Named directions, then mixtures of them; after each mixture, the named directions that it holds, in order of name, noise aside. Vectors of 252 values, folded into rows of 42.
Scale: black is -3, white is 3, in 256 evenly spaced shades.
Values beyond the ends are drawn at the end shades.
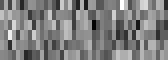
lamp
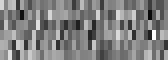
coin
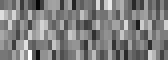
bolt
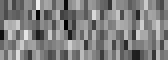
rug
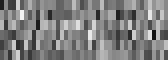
coin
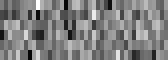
bolt, rug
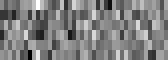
bolt, rug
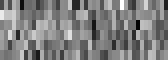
bolt, lamp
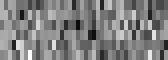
bolt, coin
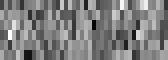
lamp, rug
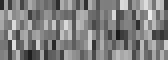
coin, lamp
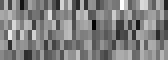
lamp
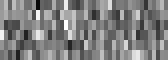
rug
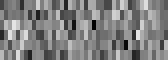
lamp, rug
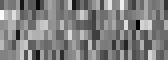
bolt, lamp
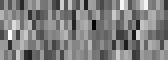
lamp, rug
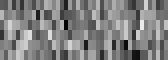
bolt, rug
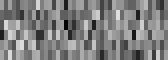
coin, rug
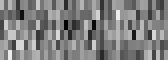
coin, rug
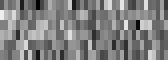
bolt, lamp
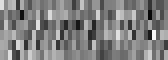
coin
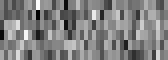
rug
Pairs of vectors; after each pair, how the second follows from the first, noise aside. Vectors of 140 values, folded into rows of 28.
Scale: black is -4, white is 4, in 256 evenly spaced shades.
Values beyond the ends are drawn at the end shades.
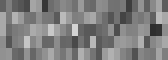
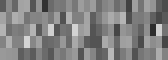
sign-scrambled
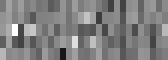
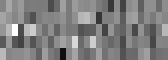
copied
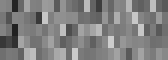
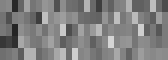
copied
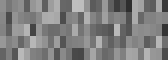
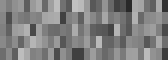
copied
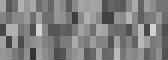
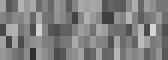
copied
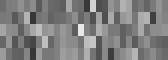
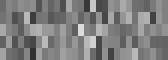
copied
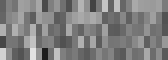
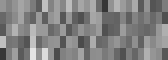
sign-scrambled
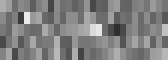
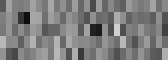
sign-scrambled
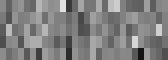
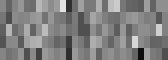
copied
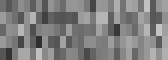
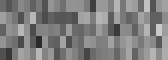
copied
